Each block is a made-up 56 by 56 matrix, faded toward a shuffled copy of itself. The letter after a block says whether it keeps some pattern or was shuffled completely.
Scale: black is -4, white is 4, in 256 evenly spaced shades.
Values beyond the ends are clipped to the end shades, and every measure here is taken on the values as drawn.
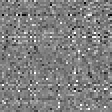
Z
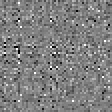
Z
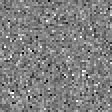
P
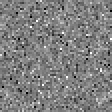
P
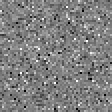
P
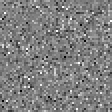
P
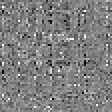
Z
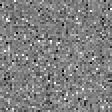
P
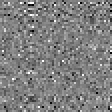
Z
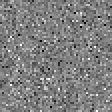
P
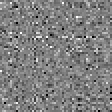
Z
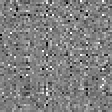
Z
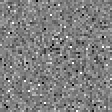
P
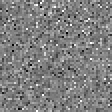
P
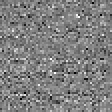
Z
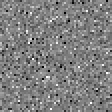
P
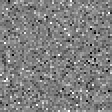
P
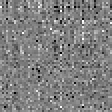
Z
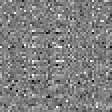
Z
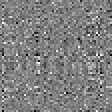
Z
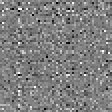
Z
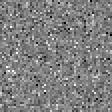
P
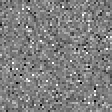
P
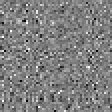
Z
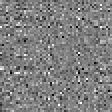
Z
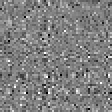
Z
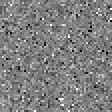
P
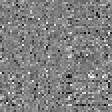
Z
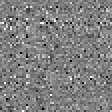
Z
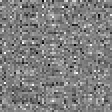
Z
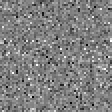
P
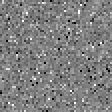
P
